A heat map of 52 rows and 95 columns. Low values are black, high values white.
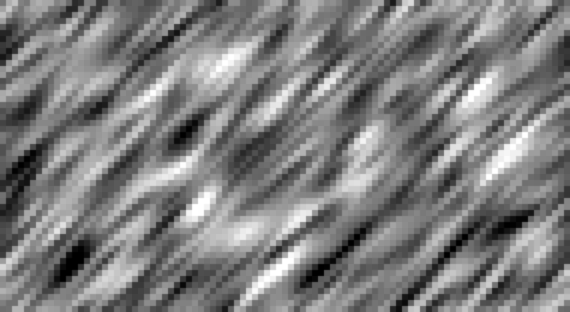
Slope: none. Average level on the scale: 50%. Histogram: bell-shaped. Mirror symmetry: none. Grain: diagonal, up to the right.
